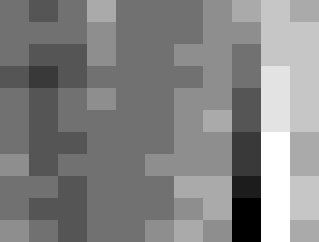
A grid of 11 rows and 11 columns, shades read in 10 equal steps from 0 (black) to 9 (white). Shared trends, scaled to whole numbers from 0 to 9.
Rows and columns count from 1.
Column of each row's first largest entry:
10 10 10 10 10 10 10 10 10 10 10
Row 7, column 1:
4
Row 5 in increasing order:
3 3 4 4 4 4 5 5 5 7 8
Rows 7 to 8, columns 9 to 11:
2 9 6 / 2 9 6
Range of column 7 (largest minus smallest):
2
